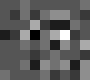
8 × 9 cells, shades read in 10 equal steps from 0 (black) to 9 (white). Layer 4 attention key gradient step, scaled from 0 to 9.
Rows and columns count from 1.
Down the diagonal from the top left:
3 2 3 0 4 4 5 2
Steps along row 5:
same up down up down up down up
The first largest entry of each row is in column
3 6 4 7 9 6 5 9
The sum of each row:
29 30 26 33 32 26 31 29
